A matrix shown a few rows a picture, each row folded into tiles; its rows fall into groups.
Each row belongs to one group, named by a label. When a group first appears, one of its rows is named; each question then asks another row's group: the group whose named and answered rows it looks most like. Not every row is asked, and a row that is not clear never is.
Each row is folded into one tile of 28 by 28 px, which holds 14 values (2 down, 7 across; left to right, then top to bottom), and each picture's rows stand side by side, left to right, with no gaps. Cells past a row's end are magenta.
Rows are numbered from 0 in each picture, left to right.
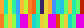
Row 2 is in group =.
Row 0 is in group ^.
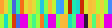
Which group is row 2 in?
=
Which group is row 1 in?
^
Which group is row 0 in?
^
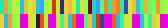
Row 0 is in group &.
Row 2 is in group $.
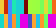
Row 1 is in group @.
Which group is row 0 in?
@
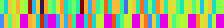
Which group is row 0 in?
@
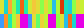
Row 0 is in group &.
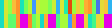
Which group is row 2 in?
&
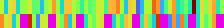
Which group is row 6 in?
@
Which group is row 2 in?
$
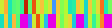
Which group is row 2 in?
^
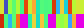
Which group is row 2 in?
&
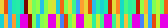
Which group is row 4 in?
@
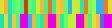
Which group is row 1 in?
&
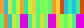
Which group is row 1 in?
@
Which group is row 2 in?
@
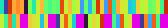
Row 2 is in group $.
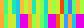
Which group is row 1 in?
^
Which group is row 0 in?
^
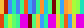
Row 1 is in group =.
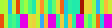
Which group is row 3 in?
^
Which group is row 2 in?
@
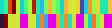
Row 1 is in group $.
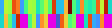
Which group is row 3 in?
&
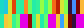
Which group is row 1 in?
=
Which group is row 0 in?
=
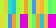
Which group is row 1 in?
$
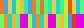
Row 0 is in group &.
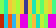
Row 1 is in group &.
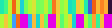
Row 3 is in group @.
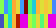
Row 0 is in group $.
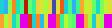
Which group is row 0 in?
=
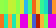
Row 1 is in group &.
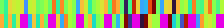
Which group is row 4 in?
^
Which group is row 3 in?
&
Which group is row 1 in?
@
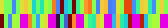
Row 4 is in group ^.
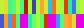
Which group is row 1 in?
$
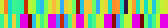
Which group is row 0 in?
@
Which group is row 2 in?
&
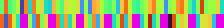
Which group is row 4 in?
$
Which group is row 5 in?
$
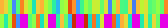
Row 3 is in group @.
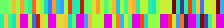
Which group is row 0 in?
&
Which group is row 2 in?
=
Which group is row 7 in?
&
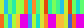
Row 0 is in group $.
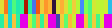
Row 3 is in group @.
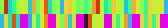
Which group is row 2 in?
$
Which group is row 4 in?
^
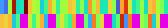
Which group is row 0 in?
=
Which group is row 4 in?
$
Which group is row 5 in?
$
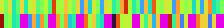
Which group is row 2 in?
$
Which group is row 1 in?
@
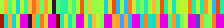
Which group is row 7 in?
&
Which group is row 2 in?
=
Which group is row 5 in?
&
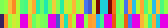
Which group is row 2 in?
@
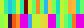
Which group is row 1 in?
&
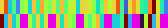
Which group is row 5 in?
$
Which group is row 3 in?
^
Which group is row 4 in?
^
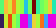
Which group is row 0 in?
$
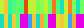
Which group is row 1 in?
@
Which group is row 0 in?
@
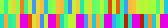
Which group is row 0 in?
&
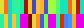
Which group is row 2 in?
&
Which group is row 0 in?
@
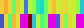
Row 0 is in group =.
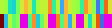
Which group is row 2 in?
$
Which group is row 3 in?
^
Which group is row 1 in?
&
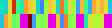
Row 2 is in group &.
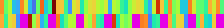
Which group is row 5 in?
&
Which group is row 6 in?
^
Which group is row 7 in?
&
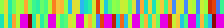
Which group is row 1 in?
=
